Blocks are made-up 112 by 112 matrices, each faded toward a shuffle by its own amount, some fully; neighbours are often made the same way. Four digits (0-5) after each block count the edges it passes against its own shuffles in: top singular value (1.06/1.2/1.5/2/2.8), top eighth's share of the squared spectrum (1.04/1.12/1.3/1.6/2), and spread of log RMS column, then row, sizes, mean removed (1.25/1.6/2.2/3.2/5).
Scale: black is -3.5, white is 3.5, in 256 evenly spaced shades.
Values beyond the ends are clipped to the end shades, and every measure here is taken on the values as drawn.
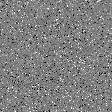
0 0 0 0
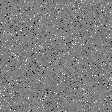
0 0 0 0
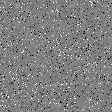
0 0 0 0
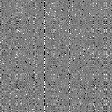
5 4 3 2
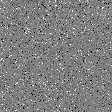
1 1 0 0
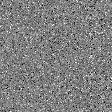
0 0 1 0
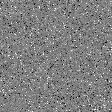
0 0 0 0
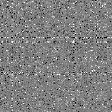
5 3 2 2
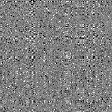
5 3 2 2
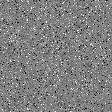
0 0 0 0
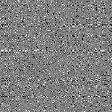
4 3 2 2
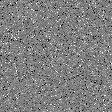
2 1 0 0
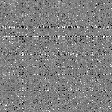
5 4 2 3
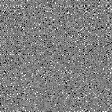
4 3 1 2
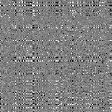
5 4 3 3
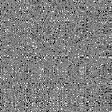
4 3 1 2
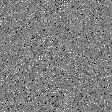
2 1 0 0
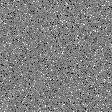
1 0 0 0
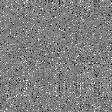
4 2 1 1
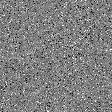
2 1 0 0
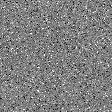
2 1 0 0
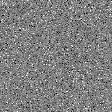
3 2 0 0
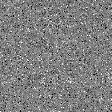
3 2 1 1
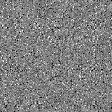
4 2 1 1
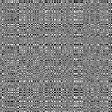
5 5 4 4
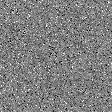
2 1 0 0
